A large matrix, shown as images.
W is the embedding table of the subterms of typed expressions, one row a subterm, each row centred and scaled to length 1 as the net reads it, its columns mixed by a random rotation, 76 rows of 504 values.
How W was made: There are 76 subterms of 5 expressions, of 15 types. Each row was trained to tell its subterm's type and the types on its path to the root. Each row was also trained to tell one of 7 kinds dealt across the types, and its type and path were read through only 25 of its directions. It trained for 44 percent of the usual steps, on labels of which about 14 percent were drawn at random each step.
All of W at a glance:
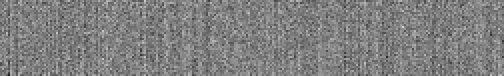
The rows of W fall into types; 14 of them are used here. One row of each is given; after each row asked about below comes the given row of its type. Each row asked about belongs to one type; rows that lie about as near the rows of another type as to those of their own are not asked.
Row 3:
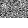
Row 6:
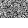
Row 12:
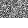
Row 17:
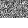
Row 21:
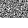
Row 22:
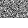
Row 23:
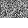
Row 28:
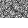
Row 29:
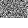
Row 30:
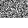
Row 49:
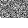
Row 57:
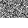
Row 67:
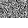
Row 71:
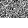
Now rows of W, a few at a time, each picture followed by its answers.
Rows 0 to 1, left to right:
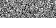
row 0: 71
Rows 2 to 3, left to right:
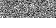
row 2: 57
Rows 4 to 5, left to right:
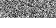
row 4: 57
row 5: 71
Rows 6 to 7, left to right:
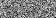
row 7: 23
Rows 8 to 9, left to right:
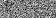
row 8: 49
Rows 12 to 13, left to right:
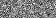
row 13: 49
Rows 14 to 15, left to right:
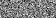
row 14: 22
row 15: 3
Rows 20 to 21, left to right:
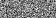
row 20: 6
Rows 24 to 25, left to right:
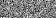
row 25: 23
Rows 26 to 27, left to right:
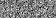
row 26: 21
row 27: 71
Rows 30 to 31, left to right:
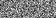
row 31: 23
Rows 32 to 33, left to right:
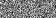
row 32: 67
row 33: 67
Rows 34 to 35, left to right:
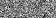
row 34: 21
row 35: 21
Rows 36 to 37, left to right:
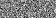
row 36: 3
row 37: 57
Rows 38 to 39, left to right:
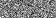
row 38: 49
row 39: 71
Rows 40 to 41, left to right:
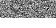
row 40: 28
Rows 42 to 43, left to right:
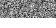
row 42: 17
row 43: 3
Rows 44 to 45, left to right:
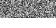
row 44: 23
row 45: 22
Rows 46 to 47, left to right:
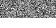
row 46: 30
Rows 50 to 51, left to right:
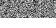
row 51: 57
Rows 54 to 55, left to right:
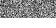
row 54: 30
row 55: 49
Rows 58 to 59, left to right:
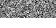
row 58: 30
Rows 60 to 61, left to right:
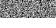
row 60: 30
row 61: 6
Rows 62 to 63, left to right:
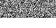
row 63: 21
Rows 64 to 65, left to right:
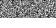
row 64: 30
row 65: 71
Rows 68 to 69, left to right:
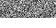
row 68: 23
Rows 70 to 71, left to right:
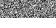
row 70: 17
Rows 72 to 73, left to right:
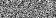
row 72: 21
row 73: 22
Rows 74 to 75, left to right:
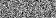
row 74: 22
